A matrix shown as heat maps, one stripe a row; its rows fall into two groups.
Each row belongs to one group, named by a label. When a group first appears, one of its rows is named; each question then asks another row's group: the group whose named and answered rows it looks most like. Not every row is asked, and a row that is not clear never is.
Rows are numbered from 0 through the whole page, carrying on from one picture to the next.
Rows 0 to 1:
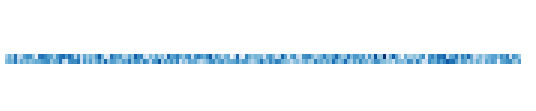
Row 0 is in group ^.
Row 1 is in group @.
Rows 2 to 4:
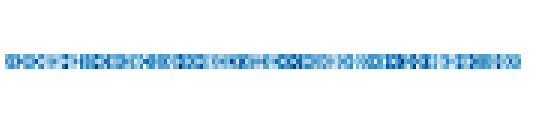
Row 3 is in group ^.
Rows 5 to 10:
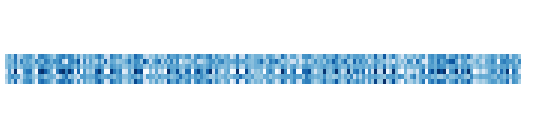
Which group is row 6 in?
@
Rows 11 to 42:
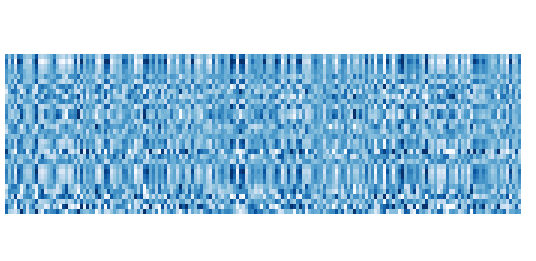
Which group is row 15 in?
@
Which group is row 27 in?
@
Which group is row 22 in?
@
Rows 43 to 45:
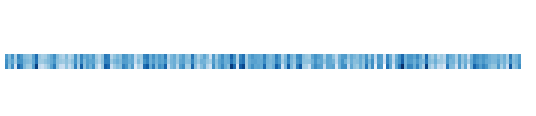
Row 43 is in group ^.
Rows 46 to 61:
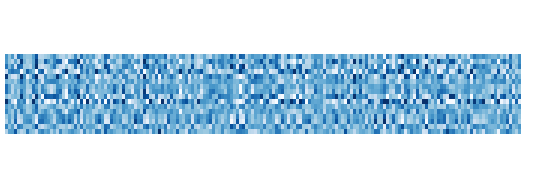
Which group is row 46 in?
^
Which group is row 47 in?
@
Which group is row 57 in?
@
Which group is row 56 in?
^
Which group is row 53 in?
@
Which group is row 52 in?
@
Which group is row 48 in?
^
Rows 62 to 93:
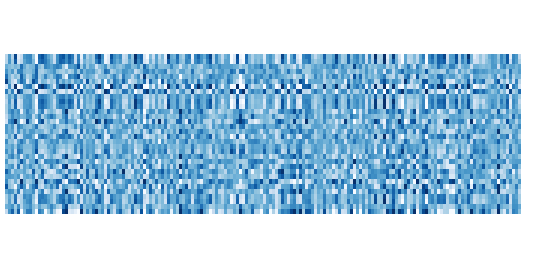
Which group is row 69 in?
^
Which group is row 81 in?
^
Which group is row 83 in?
@
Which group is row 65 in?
^
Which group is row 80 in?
^
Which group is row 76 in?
^
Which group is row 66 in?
@
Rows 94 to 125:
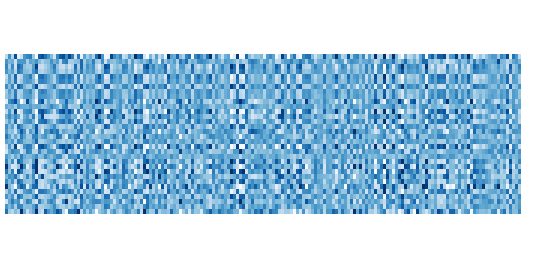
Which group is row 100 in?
^
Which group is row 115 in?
^
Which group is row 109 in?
@
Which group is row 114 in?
@
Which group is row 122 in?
^
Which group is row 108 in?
^
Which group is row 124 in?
^
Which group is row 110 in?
@
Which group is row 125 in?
@
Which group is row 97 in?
^
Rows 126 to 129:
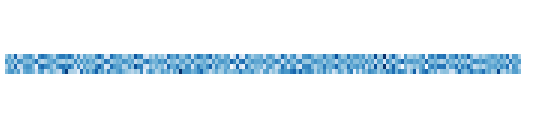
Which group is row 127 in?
^
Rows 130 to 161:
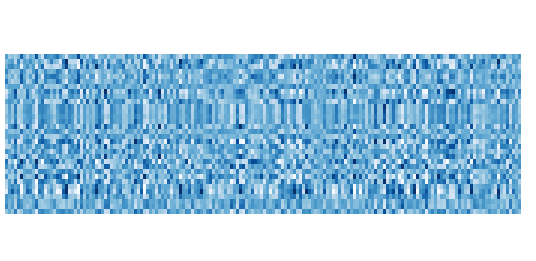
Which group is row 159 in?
^
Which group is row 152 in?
^
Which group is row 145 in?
@
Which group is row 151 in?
@
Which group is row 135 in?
@
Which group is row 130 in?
@
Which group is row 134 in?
@
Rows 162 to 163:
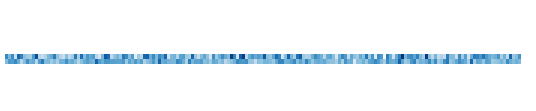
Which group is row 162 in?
^
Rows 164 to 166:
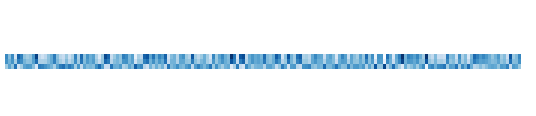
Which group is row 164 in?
^
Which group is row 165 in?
^
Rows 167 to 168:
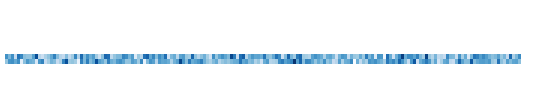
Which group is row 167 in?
^
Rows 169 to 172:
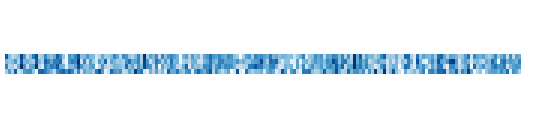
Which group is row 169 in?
@
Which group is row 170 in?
@
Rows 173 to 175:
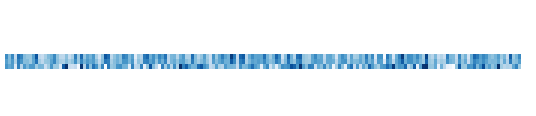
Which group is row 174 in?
^
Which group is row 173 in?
^
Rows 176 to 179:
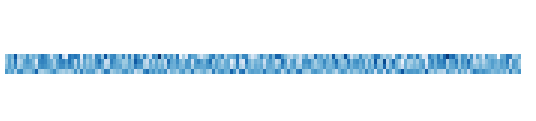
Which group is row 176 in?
@
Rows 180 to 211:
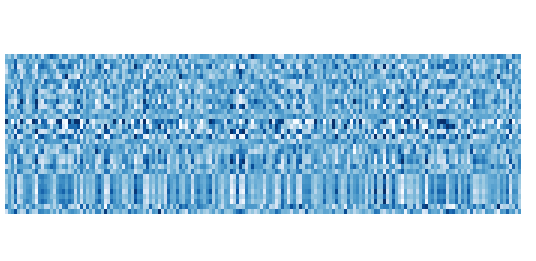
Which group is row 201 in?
^
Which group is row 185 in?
@
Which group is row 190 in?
^
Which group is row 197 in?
@
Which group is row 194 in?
@
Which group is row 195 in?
^
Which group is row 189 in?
@
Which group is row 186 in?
@
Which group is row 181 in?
@
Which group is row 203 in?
^
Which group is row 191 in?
@
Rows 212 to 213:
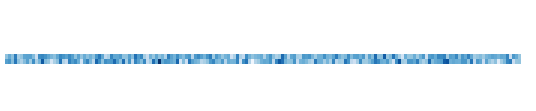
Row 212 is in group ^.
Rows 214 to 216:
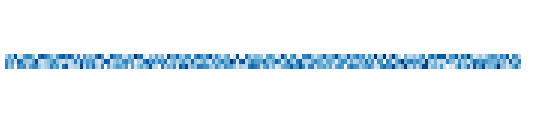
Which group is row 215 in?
^
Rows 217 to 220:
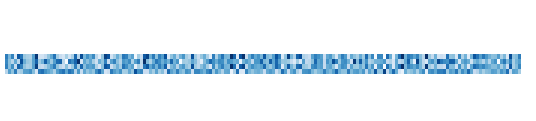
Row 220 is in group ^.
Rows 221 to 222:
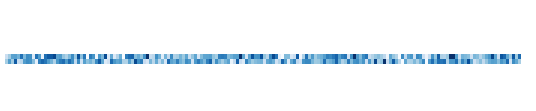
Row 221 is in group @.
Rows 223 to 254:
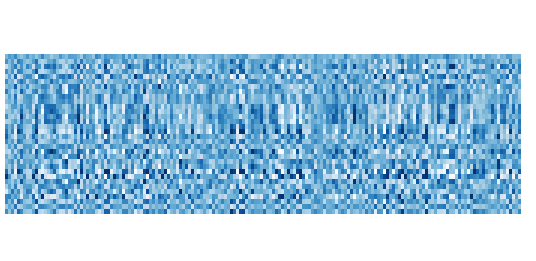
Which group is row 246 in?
^
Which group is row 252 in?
^
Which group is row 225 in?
@
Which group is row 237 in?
^
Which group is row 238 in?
^
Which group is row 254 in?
^
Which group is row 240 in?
^
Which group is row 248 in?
@
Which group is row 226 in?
^
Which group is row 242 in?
@
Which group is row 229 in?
@
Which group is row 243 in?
@
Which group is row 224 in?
^
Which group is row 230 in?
@
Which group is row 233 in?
@
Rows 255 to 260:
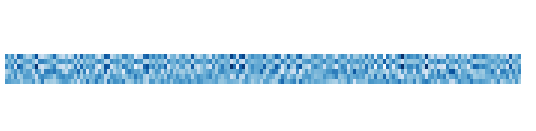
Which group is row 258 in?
@
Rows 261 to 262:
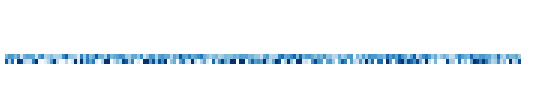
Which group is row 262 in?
^
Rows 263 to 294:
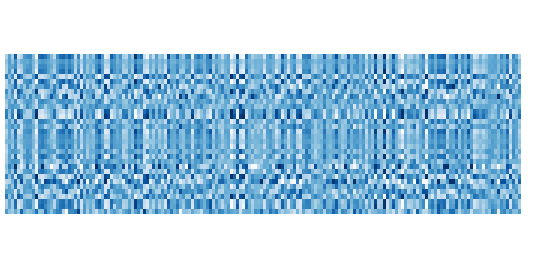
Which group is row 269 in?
@
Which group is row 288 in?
@
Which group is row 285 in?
@
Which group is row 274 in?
^
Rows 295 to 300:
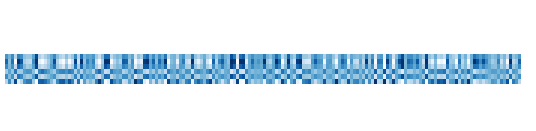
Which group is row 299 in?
^
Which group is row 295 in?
^
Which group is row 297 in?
^
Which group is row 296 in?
^
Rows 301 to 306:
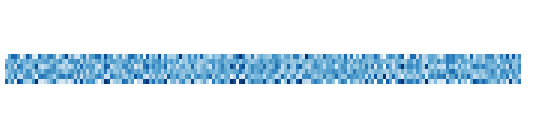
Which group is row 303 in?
^
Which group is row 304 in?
@
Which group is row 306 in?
^
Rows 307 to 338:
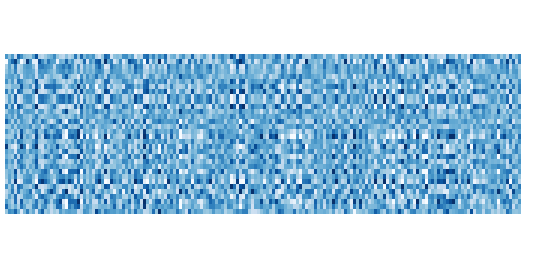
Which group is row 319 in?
^
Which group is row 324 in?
^
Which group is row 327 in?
@
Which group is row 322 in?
@
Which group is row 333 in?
^
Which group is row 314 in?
^
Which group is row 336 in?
@
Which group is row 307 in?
^
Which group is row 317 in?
^
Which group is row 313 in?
@
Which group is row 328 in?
^
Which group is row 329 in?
@
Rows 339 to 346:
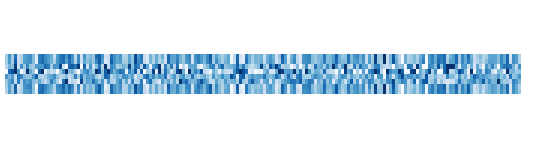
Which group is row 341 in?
@
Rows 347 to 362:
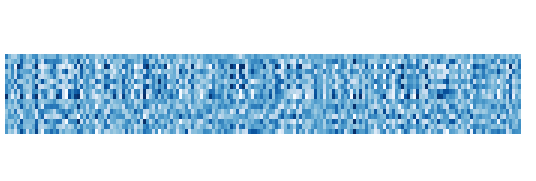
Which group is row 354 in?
@
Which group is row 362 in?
@
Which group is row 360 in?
@
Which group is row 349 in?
^
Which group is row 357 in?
@
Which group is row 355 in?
@
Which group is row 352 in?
@
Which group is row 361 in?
^
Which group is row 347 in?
@
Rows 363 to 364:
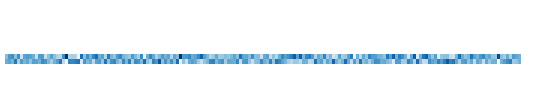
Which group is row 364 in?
@
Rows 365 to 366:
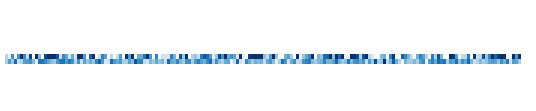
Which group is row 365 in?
@
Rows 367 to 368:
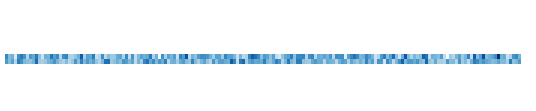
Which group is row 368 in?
^
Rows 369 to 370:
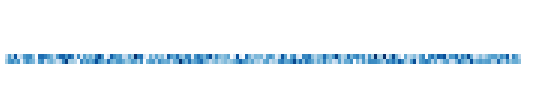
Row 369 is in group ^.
